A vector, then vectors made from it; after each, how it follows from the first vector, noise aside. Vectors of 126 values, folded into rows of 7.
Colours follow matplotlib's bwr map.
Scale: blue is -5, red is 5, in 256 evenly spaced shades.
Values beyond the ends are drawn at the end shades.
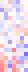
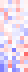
negated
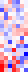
scaled up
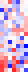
scaled up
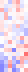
negated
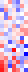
scaled up
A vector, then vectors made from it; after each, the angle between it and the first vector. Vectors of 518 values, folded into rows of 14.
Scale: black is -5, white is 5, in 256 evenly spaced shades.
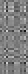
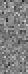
partly aligned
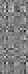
nearly parallel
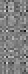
nearly parallel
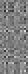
nearly opposite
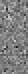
partly aligned
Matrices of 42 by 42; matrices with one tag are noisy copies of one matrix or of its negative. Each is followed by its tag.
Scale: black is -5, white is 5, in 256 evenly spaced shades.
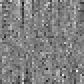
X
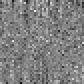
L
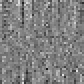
X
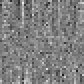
X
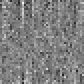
X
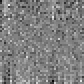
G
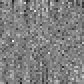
L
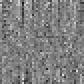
X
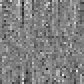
X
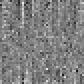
X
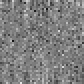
L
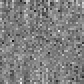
L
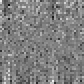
G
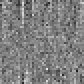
X
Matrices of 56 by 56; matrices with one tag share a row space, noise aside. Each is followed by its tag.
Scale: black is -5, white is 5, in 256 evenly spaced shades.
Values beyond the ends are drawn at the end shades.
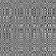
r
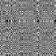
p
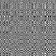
r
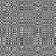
p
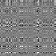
p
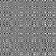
r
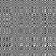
r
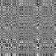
p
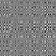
r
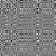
p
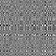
r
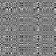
p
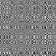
r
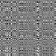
p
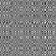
r
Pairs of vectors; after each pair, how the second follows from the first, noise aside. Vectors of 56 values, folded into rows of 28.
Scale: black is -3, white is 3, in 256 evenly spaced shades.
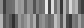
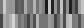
negated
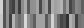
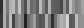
negated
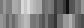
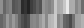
negated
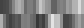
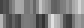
copied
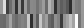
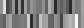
copied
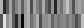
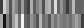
negated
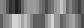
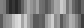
copied
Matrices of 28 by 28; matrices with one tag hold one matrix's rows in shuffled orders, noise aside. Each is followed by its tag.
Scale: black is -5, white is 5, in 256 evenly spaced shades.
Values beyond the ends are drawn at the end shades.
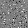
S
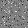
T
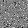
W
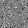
T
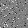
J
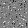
S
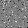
T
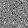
S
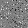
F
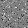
T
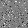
T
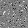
S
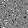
J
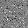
W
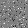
S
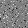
J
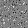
S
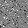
J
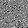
W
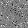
F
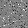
S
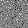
F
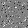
T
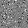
T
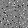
W
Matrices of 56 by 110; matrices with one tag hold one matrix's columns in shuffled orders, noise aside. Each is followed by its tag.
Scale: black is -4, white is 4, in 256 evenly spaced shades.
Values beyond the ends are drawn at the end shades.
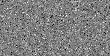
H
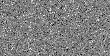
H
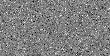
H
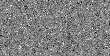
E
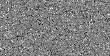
H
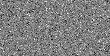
H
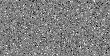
E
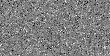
E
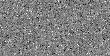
E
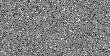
H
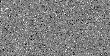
H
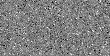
E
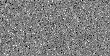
E
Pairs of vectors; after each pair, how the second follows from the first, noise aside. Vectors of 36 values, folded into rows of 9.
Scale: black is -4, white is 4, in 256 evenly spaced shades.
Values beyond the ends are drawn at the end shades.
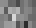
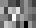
scaled up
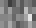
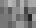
negated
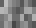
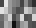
scaled up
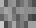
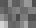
sign-scrambled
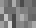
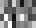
scaled up
